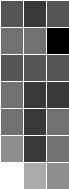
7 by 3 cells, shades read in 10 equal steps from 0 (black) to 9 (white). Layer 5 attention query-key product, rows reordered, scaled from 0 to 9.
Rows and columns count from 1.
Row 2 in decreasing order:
4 4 0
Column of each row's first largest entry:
1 1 1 1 1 1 1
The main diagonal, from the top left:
3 4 3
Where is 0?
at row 2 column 3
